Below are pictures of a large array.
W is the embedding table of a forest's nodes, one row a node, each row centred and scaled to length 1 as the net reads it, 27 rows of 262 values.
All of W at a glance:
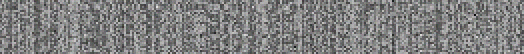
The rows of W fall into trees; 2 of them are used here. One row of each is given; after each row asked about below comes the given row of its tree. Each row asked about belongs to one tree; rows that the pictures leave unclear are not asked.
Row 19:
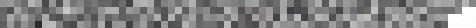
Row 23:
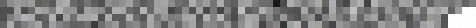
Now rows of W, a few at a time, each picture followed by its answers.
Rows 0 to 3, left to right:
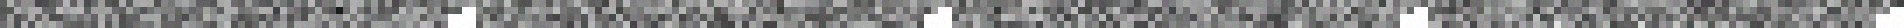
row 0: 19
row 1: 19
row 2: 23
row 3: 23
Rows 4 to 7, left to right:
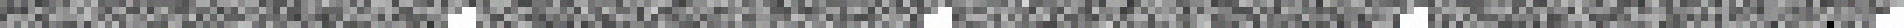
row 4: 23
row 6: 23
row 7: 19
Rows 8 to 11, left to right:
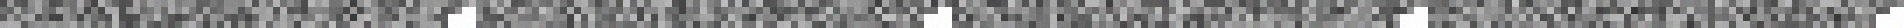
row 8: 19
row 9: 19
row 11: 23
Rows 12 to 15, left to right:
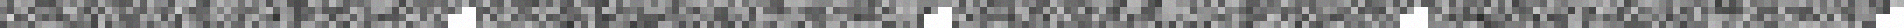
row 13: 19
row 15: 19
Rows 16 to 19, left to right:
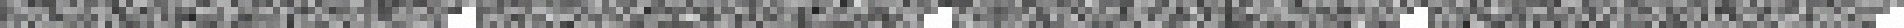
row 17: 23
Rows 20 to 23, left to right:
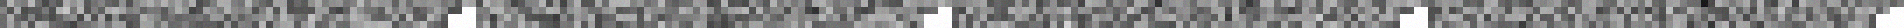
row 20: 19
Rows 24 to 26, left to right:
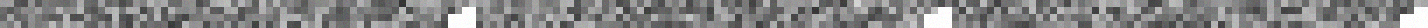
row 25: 23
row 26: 19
